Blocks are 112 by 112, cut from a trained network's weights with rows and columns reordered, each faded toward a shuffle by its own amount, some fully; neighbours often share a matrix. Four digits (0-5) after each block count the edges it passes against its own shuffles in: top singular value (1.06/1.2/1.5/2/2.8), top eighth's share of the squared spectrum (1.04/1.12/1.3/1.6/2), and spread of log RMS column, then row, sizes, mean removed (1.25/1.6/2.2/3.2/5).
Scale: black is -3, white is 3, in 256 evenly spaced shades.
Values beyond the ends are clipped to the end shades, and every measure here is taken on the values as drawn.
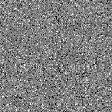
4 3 2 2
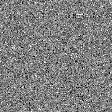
3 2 0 1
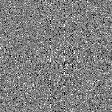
3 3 2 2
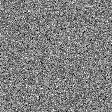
0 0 0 0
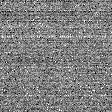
4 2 1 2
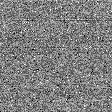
2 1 0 0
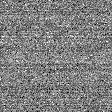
3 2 0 0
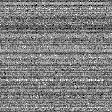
5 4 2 3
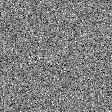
0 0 0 0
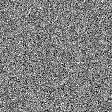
2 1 0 0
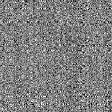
4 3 1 3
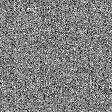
2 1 0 1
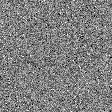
0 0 0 0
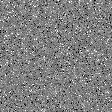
0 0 0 0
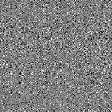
4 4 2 3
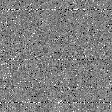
3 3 1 2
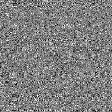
4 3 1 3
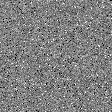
1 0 0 0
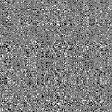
4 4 3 3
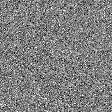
2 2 0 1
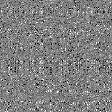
4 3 2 2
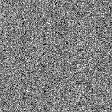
3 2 1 1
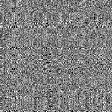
4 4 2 3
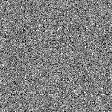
3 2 0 1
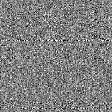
4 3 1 3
